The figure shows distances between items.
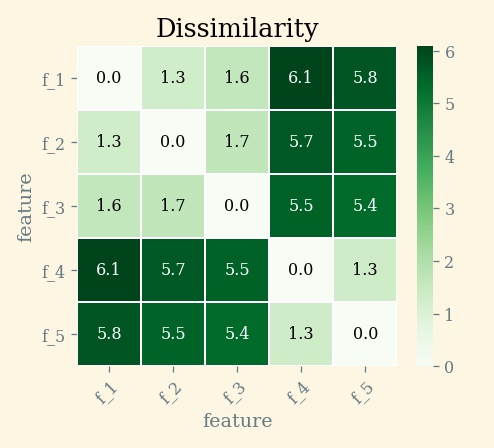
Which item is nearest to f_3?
f_1
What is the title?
Dissimilarity
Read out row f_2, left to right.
1.3 0.0 1.7 5.7 5.5
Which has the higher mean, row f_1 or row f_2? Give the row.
f_1
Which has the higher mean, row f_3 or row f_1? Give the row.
f_1
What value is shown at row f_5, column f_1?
5.8
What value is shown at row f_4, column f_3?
5.5
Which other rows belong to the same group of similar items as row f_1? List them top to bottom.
f_2, f_3
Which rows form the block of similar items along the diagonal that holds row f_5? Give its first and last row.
f_4 to f_5
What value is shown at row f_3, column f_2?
1.7
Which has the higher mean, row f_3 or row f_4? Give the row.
f_4
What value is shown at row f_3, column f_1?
1.6
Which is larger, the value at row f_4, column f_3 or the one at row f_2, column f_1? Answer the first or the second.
the first
